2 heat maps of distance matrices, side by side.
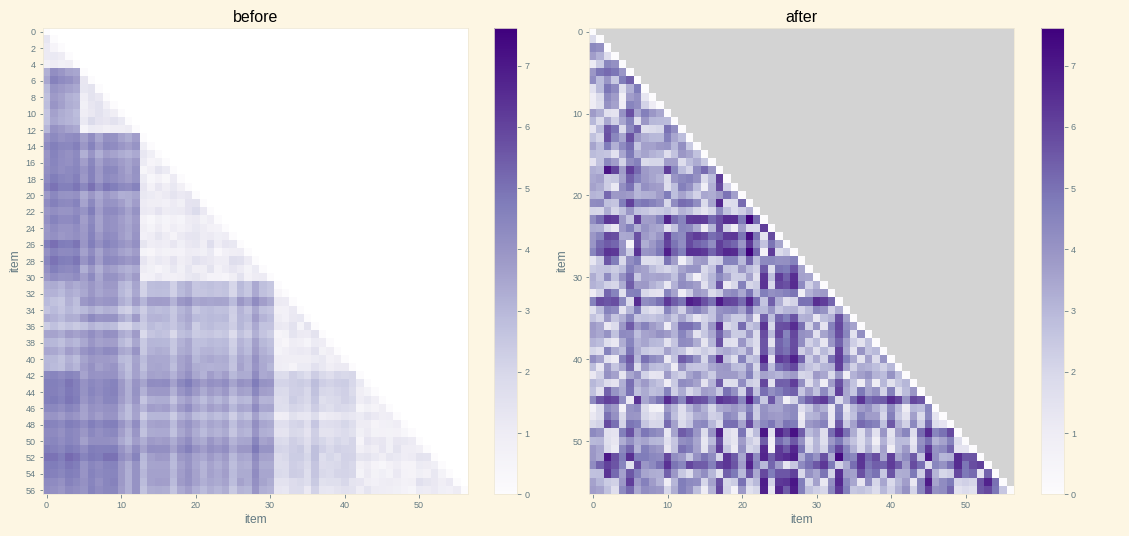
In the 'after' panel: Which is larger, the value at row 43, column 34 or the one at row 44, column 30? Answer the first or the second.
the first
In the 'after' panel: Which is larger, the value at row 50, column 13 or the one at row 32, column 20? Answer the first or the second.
the first
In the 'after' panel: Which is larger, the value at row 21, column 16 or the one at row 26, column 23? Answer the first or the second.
the first
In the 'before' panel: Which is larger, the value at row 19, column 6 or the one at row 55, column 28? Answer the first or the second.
the first
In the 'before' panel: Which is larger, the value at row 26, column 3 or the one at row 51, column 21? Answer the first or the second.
the first
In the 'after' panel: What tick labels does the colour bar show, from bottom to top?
0, 1, 2, 3, 4, 5, 6, 7
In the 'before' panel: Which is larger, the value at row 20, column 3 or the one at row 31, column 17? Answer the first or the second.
the first
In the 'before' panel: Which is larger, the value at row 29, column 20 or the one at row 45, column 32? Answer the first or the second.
the second
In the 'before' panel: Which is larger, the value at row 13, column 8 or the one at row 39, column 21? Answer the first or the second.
the first
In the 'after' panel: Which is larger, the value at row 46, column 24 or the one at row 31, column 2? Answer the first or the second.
the first
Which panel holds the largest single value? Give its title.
after
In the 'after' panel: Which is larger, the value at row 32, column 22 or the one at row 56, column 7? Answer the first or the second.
the second
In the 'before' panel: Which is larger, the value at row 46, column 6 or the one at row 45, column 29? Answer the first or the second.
the first
